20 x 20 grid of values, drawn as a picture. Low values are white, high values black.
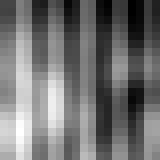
The bottom left is the ninth with the lowest average. There is an overall slope up to the top right. The ninth with the highest average is the top right. Upright stripes repeat 5 times across the table.
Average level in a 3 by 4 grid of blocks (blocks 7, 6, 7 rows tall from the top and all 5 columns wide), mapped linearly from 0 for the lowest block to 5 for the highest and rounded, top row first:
3445 | 1234 | 0233
